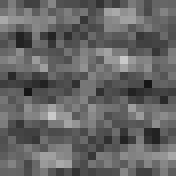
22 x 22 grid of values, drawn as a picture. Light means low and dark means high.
There is no overall slope. There is no seam. It looks the same turned upside down. Overall the values sit about 60% of the way up the scale. Stripes running across repeat 4 times from top to bottom. The histogram is bell-shaped. No single row or column stands out from its neighbours.
